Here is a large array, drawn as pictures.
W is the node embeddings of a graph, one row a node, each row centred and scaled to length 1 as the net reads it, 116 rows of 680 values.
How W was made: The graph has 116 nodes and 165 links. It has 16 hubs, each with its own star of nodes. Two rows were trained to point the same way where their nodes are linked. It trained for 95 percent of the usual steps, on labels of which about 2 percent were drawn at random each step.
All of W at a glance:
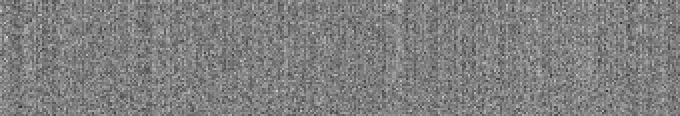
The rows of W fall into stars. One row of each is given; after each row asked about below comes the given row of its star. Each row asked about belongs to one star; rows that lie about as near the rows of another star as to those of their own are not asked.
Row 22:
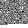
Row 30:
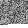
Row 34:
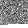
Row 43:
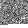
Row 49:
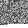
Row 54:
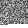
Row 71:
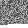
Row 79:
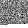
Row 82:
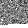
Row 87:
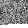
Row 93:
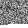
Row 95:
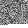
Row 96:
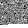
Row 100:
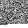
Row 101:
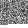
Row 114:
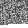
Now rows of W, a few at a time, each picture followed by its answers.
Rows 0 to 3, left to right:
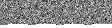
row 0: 49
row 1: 93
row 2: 93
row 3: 87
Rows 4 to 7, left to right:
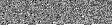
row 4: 114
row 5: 34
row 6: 30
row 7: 34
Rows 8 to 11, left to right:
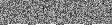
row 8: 101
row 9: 34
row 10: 43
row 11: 82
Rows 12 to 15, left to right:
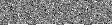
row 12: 79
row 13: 71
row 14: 96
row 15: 95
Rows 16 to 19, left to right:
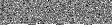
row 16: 87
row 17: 79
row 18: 49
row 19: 43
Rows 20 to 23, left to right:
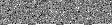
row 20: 30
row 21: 49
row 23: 71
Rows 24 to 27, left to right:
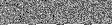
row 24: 34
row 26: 114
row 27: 96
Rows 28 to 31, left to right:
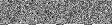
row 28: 30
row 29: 54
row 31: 54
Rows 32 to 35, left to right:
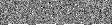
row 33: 54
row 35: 79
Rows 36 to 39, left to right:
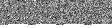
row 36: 43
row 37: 49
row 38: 87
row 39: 100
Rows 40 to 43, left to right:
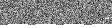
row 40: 87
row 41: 71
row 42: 95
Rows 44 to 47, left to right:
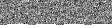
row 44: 79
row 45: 95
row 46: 82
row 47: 100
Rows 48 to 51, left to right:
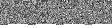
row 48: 54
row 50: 95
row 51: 93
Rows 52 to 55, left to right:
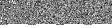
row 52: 95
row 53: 71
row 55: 95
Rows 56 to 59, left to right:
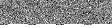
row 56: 30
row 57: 114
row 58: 101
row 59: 49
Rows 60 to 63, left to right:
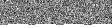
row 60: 34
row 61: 79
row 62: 34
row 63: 79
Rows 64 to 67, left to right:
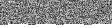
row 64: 95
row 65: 79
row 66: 95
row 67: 30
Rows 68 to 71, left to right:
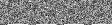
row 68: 22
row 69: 93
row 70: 114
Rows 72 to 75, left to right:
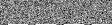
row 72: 54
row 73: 34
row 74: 114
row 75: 114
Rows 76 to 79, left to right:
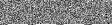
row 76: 30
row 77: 101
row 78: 82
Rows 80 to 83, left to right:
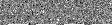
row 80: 87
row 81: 87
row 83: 100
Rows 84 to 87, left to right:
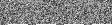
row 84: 100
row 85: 93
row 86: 114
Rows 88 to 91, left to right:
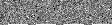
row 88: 71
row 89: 22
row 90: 71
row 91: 71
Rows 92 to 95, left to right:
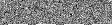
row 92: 43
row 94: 43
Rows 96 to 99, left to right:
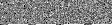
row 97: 96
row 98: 22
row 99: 96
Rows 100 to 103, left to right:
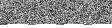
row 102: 93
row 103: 30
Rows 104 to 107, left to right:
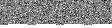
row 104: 82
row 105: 34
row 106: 43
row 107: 43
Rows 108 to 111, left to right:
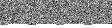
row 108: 30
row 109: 114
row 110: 87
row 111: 54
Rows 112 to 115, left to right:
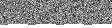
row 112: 101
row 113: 22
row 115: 43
